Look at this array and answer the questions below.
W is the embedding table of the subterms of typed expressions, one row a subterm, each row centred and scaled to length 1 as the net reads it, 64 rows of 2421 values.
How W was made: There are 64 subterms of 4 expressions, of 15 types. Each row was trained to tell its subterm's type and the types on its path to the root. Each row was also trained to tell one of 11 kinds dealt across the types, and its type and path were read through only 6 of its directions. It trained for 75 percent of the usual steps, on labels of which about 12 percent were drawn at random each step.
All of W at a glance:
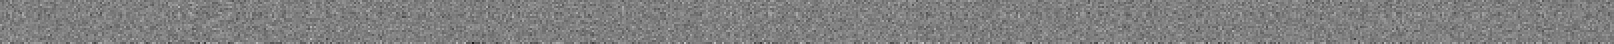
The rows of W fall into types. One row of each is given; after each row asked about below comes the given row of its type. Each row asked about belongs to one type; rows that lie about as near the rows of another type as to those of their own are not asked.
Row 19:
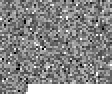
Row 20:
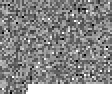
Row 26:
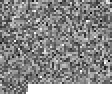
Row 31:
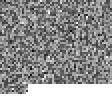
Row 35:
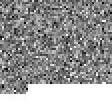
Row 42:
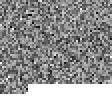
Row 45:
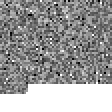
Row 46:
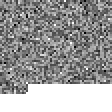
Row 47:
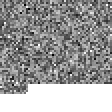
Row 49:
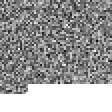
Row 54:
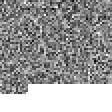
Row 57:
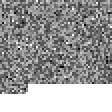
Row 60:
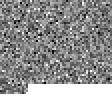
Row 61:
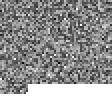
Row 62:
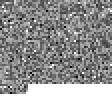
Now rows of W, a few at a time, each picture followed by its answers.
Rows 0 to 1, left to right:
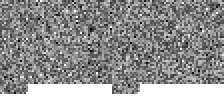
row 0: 26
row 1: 62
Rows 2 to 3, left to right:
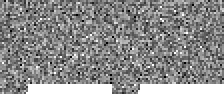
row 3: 57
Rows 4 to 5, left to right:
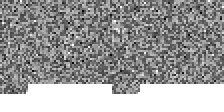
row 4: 26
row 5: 42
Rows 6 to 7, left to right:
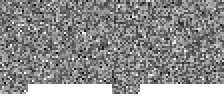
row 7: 46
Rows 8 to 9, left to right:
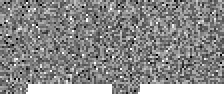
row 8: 60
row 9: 26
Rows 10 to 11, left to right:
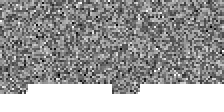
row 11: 19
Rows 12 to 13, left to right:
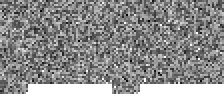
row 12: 42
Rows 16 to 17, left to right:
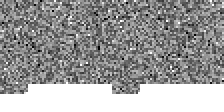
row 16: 60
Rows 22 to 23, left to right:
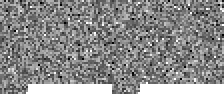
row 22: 26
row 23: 57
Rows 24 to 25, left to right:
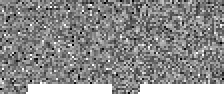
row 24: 61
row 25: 57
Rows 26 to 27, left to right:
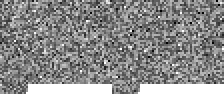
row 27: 62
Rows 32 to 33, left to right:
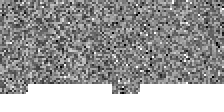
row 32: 42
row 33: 60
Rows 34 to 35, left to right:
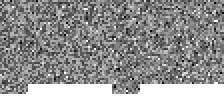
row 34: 31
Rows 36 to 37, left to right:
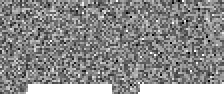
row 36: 62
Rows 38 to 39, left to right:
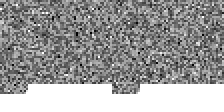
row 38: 42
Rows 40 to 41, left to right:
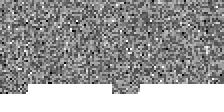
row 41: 19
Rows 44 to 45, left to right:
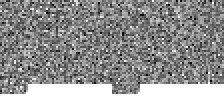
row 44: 19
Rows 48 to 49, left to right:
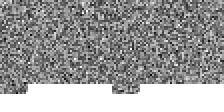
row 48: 26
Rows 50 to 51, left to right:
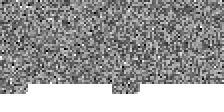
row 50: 60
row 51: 62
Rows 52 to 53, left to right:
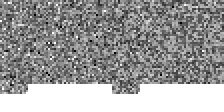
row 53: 61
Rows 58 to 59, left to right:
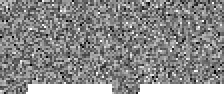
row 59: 61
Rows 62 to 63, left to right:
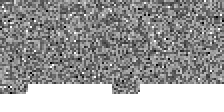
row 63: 31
